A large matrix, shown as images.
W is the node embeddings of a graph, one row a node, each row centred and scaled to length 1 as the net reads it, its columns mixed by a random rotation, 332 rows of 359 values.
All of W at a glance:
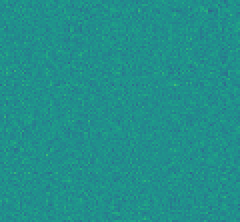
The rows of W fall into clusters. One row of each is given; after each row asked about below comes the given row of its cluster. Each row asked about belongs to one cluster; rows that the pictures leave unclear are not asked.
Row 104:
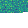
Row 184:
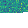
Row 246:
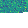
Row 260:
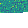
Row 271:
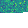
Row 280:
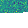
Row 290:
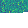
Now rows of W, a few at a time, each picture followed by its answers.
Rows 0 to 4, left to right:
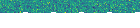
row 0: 104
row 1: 271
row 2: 290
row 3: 271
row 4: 104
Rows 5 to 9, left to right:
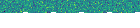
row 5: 184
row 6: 246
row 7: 290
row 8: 246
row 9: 290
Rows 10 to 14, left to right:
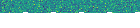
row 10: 290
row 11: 104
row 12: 184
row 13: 184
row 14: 260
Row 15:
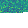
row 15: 184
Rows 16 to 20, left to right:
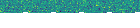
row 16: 184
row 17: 184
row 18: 184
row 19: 246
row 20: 271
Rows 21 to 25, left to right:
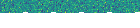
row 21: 290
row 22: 271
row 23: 290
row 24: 271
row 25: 260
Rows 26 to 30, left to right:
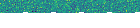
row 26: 260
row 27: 184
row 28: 104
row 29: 271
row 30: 260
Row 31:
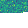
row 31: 280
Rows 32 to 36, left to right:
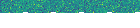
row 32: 290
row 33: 104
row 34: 184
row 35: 290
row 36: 184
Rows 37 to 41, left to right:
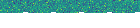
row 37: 280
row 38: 290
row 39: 280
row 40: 184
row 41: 271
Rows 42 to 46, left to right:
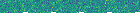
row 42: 260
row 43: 280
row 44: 280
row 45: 184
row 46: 280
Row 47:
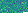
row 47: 280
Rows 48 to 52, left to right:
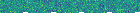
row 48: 246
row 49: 280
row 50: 290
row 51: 104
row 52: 271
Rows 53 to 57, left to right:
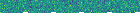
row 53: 260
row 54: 271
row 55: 280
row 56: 280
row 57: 246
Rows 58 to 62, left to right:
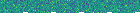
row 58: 280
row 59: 280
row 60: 104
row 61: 290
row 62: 280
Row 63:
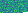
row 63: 260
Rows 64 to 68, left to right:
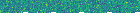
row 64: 184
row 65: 290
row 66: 260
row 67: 280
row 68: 246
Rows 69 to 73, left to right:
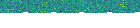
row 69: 271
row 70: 290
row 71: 184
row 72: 280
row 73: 104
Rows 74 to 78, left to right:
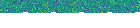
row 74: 280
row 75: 290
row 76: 290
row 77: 246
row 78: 246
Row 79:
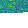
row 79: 104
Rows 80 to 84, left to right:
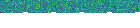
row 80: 271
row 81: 104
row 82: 104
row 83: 246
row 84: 271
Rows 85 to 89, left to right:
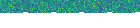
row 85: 104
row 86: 290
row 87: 290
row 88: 104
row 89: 184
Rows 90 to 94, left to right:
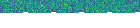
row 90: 271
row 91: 280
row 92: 104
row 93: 290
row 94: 280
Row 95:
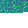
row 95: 280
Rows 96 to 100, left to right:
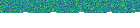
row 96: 184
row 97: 260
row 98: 260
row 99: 260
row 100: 104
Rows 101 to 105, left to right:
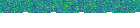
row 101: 260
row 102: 246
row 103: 104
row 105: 184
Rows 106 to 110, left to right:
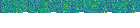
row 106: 290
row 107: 290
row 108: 104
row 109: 104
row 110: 104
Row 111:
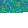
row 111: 290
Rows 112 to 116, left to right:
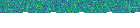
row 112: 271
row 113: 104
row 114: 290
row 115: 260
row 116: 246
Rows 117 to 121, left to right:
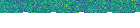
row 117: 280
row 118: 184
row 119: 104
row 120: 271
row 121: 260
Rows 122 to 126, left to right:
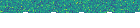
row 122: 184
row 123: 280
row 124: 271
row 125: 280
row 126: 271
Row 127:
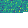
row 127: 271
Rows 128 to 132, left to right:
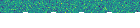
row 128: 271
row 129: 246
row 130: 290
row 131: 104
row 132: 280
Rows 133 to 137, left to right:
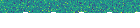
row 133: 280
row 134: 184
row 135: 246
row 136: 184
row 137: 290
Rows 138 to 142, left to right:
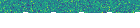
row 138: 280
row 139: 290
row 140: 260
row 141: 246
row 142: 184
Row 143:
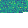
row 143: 246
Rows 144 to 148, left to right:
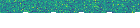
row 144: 260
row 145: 184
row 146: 104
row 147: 104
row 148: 104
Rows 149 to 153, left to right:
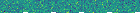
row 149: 184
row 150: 280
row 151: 271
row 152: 290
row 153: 280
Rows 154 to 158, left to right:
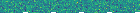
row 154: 271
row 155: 184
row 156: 271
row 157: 271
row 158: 184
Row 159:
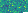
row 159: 246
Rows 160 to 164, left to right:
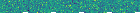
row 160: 260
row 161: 290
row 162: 280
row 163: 104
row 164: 271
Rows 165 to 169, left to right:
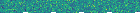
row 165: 271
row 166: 260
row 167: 104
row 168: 104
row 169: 280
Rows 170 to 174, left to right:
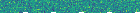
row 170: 246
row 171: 271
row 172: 260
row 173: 184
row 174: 260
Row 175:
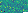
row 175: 184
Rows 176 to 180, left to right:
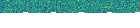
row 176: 271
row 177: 271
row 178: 290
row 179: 246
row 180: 260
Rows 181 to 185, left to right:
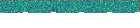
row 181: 260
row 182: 271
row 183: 290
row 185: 260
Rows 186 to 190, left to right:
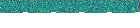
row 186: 260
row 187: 290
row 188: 184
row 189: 184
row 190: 104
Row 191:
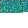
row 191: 280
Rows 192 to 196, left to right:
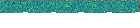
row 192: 280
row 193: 280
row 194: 104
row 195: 104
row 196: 104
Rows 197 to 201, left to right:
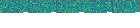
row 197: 184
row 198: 290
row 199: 290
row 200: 280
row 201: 290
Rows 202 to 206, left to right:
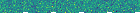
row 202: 280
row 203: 246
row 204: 290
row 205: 280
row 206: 184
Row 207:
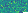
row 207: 246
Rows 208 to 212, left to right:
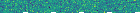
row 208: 271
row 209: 290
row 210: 184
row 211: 104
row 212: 260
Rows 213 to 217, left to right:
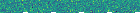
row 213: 260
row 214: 290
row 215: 260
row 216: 260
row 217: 184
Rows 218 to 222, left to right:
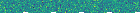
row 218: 280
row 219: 260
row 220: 290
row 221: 104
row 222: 280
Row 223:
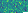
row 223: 271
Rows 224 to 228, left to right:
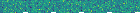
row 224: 271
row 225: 271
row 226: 271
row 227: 280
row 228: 246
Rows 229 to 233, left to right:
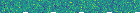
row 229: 290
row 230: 104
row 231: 246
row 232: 104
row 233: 290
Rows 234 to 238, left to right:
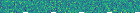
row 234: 271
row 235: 246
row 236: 290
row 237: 260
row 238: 290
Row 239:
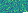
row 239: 260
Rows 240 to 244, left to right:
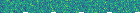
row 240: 271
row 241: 260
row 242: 104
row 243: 271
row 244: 260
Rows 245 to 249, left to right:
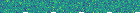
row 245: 271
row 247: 280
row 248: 290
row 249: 184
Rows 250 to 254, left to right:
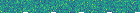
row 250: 184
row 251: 280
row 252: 104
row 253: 104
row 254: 271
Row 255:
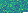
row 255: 104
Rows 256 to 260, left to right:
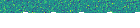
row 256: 280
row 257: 184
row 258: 260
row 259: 260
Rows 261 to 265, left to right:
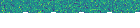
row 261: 290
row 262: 271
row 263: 280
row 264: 271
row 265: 290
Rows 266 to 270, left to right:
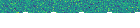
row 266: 246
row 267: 246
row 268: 260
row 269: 260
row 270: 246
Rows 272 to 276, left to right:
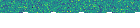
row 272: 246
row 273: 290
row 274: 260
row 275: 104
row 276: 271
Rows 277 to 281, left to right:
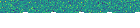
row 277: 104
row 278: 280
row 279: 280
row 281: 260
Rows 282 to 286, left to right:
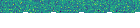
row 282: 271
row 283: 280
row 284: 184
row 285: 271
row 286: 184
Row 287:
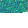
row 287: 260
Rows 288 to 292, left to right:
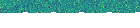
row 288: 104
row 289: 290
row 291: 290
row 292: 280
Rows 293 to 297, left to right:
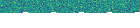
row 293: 246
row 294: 260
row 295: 246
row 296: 260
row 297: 104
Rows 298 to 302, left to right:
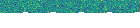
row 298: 260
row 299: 104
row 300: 246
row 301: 104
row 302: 104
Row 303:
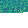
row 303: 184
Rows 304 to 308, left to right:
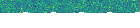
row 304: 104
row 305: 246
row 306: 246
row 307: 246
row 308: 260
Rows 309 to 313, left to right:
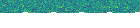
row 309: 260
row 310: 184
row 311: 184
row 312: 246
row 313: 184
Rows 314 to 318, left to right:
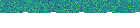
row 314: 246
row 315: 280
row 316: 271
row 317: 260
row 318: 184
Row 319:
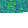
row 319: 104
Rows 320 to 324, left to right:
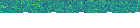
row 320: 184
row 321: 104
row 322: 280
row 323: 271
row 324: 246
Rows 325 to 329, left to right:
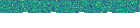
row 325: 260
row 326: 271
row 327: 246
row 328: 246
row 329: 271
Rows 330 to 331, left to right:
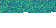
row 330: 184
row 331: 280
